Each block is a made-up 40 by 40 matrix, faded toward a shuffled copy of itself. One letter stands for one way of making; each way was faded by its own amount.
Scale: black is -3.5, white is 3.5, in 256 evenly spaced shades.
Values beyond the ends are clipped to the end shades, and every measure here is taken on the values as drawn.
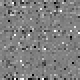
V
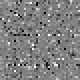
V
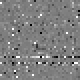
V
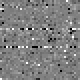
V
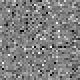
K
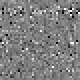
V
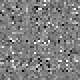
V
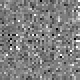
K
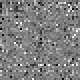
V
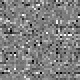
K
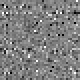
K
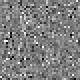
K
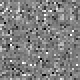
K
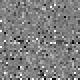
V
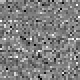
K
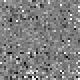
V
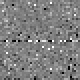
V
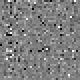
V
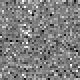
K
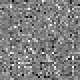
K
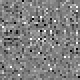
K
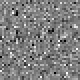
K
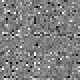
K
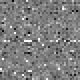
K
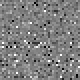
V
